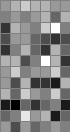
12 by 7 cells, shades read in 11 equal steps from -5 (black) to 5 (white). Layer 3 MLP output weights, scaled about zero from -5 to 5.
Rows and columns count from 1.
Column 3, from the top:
3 0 1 1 2 -2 0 2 3 -1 4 1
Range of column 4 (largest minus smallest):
5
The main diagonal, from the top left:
1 1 1 -1 -3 2 -1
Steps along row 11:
up up down up down up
